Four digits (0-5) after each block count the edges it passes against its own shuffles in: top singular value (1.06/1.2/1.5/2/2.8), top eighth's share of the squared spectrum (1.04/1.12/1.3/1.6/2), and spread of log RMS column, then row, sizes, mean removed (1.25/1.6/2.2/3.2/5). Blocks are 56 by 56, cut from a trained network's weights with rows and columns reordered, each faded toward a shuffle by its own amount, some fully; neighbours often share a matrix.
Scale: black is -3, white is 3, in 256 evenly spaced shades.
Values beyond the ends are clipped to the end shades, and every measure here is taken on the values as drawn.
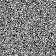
0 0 0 0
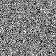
2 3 1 2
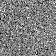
0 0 0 0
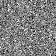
0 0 0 0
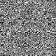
3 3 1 2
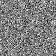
1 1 0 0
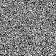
1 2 0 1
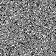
0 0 0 0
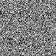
3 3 1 1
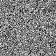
0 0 0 0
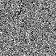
1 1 0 0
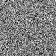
1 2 0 1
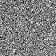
2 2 0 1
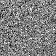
0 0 0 0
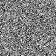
2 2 1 0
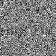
2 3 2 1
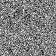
0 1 0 0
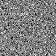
2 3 0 2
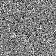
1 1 0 0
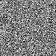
1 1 0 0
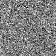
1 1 0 0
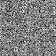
3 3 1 2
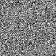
3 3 1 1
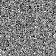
2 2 0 1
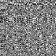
3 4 1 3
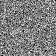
1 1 0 0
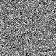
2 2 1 0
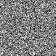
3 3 1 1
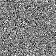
1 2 1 0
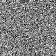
2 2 0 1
